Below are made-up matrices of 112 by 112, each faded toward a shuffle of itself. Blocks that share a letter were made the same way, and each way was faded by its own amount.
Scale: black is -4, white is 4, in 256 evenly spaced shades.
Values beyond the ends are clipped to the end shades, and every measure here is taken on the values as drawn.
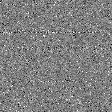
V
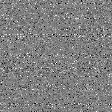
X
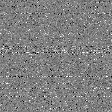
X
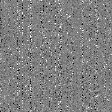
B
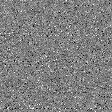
V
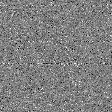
V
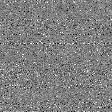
X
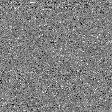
V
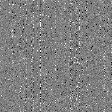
B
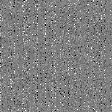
B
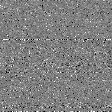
X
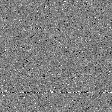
V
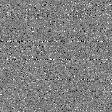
X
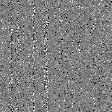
B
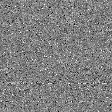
V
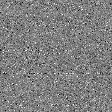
V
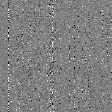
B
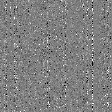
B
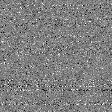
X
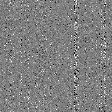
B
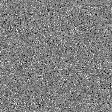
V
